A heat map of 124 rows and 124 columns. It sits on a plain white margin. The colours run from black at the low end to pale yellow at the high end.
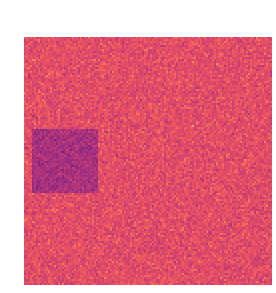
On average the colour sits 60% of the way up the scale. In the middle left lies a patch that is lower than the rest. The values are skewed, with a long tail toward low values. The ninth with the lowest average is the middle left. No regular stripes run through it.
